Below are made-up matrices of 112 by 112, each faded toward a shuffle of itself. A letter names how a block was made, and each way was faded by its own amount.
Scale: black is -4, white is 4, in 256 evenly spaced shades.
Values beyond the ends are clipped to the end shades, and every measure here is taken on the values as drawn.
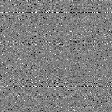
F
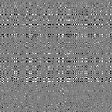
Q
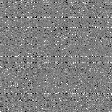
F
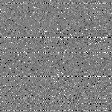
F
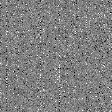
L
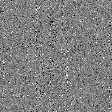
L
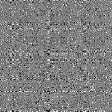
F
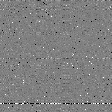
F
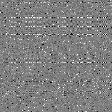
F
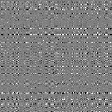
Q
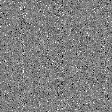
L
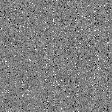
L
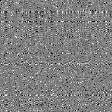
F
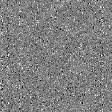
L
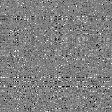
F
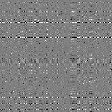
Q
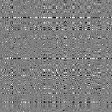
Q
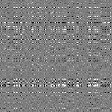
Q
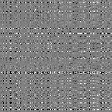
Q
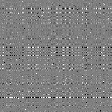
Q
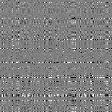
Q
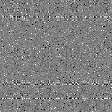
F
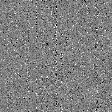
L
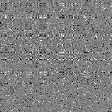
F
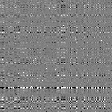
Q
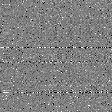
F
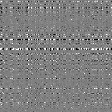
Q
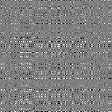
Q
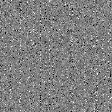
L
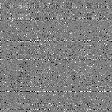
F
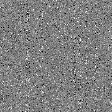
L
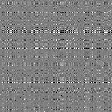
Q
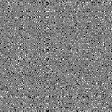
F
